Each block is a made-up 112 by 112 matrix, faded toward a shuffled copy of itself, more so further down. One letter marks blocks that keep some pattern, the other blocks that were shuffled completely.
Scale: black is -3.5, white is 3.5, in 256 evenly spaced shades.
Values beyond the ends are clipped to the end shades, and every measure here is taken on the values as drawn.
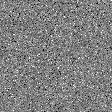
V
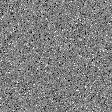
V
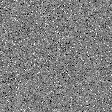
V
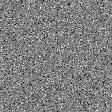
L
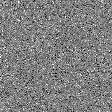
L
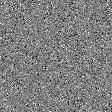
V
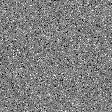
L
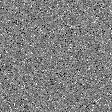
L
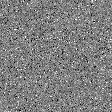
L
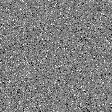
L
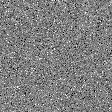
V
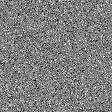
V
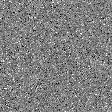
V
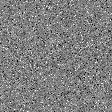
V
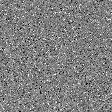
V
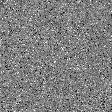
V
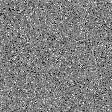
V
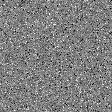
V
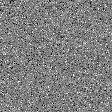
V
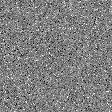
L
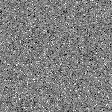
V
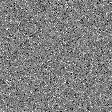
V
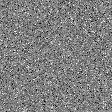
V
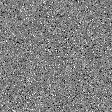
V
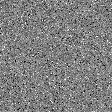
V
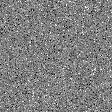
V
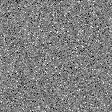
L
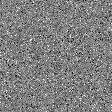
V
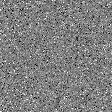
L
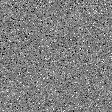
V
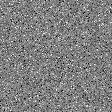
V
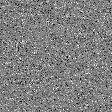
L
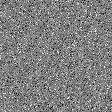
V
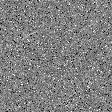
V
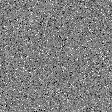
V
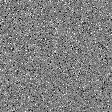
V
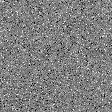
V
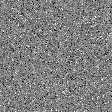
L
